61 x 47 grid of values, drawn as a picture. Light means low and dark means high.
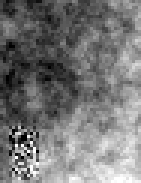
The bottom left is the roughest part. Neither half mirrors the other. The field is mottled with small blotches. The bottom right is the ninth with the lowest average. There is an overall slope up to the top left. No regular stripes run through it. In the bottom left lies a patch that is rougher than the rest.
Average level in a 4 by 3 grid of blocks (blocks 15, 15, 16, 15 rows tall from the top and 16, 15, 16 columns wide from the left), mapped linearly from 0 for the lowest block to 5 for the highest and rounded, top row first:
443 / 542 / 432 / 210
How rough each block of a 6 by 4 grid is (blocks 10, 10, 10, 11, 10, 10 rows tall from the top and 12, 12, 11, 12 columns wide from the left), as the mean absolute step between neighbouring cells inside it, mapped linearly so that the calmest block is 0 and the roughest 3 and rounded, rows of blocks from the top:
0 0 0 0
0 0 0 0
0 0 0 0
0 0 0 0
3 0 0 0
3 0 0 0
